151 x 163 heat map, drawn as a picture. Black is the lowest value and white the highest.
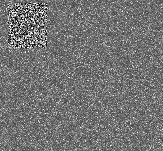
Values change most from cell to cell in the top left. Fine speckle covers the field. In the top left lies a patch that is rougher than the rest. There are no regular stripes. No row or column stands out. No overall slope runs across the table.
